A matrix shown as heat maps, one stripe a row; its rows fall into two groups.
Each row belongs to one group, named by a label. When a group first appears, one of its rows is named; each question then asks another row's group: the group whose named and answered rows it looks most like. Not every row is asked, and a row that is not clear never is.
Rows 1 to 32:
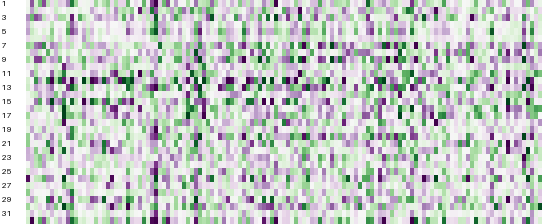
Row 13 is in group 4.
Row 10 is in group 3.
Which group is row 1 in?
4
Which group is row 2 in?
3
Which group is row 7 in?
4
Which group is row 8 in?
3
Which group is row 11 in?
3
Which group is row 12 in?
3
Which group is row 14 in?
3
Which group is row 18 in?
3
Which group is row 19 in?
4
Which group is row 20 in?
4
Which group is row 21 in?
3
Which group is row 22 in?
3
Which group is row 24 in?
4
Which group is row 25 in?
4
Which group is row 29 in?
3
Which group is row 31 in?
4
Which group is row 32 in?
4
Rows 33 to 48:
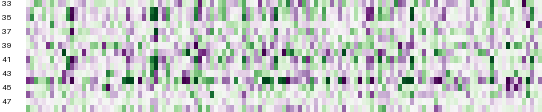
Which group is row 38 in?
4
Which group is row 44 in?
3
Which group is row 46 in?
3
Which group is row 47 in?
4
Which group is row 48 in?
3
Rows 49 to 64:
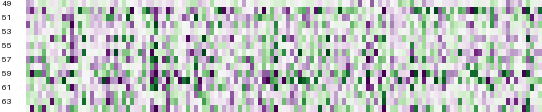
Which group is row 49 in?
3
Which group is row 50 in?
4
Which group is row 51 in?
3
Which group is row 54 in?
3
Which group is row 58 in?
3
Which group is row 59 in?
4
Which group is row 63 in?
3
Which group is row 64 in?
4
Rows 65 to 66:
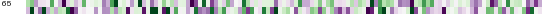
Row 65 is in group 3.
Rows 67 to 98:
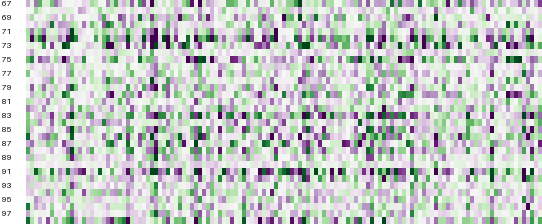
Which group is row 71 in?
4
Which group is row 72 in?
4
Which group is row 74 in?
3
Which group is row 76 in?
4
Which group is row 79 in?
4
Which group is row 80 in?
3
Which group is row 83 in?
4
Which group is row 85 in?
4
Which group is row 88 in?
4
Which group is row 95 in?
4
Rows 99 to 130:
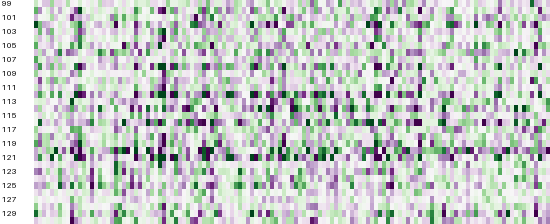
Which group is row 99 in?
4
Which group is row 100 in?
4
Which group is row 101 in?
3
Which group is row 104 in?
4
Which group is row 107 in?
3
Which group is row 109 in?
4
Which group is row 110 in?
4
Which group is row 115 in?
3
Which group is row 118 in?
4
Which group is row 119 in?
4
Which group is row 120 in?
3
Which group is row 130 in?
3
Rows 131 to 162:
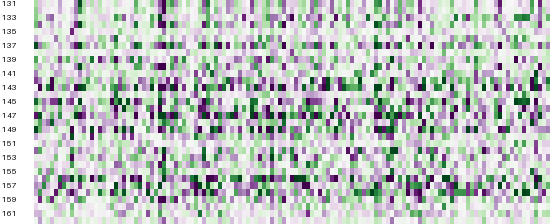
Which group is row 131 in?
4
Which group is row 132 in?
4
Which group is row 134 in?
4
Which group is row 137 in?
4
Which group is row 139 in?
3
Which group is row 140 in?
4
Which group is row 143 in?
4
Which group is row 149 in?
3
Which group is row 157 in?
3
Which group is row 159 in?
4
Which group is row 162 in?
4
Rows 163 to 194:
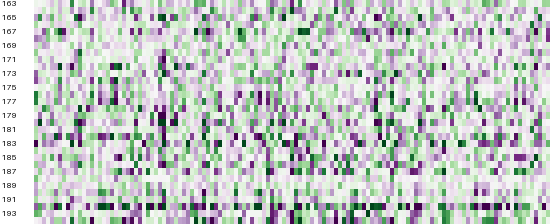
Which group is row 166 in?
4
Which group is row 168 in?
3
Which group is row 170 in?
4
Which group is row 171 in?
4
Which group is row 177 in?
3
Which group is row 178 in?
4
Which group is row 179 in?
4
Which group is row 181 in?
4
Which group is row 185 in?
3
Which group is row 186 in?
4
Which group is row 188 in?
3
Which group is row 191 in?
3
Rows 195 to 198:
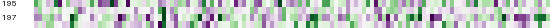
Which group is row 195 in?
3
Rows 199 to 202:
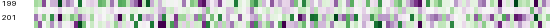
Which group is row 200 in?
4
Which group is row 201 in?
3
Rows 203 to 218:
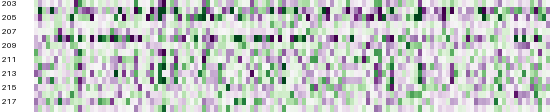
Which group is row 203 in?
4
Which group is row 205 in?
3
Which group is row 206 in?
3
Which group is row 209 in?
3
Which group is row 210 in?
4
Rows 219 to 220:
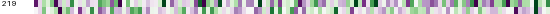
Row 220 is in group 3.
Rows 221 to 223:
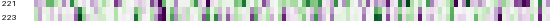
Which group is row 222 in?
4
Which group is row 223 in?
4
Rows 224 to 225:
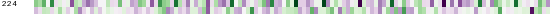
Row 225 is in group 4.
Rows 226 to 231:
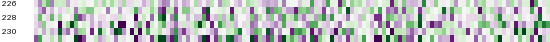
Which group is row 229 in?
3
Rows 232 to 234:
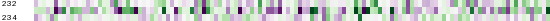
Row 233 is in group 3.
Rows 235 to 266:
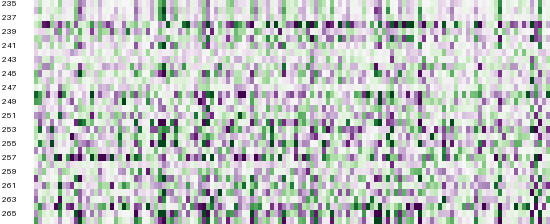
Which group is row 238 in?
4
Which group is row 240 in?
4
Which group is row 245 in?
4
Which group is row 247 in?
3
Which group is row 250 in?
4
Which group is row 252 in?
4
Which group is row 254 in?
3
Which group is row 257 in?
3
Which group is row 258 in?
4
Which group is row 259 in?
3
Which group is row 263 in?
3
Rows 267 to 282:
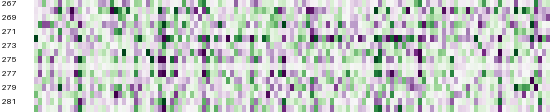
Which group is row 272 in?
4
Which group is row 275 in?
4
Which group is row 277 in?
4
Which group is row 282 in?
4
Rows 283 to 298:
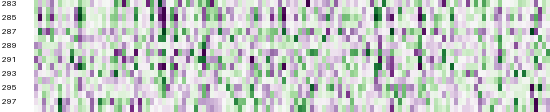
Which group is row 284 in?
4
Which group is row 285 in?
4
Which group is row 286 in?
4
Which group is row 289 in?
3
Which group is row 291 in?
3
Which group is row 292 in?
4
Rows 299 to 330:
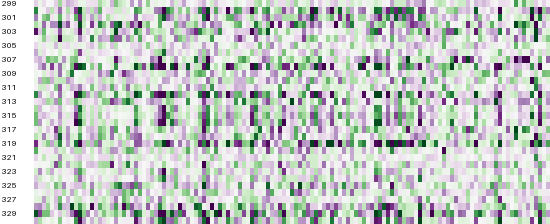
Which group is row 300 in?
4
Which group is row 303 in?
3
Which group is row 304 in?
3
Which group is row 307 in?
3
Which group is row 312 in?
4
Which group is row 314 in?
4
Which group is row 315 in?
4
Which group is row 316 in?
4
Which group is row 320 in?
3
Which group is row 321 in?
3
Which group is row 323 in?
4
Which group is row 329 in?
4
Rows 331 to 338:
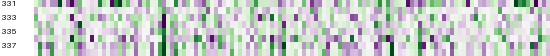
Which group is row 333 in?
3
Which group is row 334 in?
4
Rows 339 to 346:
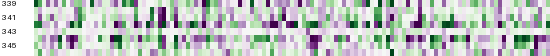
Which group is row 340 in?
4
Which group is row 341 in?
4
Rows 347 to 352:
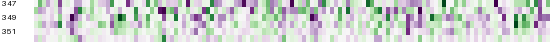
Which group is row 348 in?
4
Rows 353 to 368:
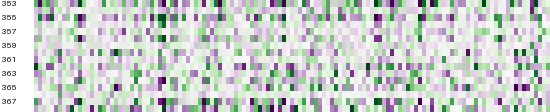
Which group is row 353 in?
4
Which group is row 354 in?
4
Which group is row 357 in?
3
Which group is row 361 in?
3
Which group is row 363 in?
3
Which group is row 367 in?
4
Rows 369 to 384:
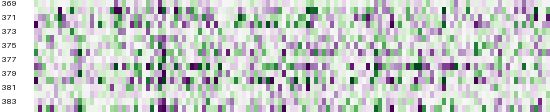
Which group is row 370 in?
3
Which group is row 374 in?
4
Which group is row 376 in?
4
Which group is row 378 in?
3
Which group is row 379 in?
4
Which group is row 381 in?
3
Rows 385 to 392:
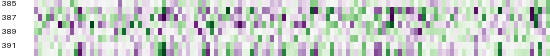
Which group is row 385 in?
3
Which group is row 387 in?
4
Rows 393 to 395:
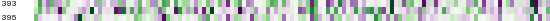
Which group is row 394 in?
3
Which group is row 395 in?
4
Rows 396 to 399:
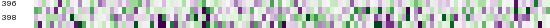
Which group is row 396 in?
3
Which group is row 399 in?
4
